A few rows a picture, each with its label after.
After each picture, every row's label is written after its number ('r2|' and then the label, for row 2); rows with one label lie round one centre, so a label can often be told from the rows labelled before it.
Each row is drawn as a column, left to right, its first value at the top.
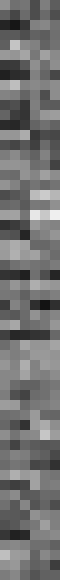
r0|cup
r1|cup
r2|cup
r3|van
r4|van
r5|van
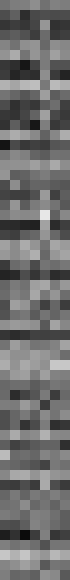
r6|cup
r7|cup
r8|cup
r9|cup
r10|van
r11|cup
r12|cup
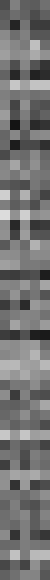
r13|van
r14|cup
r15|van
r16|cup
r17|cup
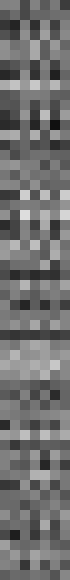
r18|cup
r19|cup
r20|van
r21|cup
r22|van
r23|cup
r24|van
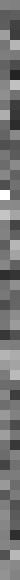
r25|van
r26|cup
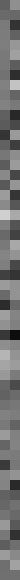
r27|van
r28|cup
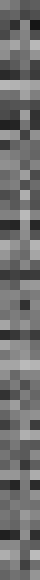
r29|cup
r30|cup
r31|van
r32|cup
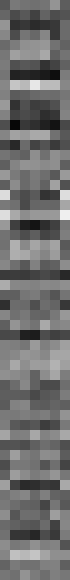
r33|van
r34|cup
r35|cup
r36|cup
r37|cup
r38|cup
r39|van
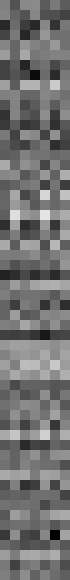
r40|cup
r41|van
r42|cup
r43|cup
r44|van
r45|cup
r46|van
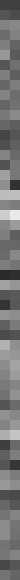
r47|van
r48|van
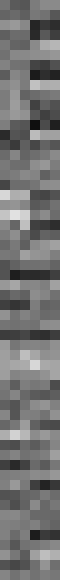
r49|van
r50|van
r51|van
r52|cup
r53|cup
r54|cup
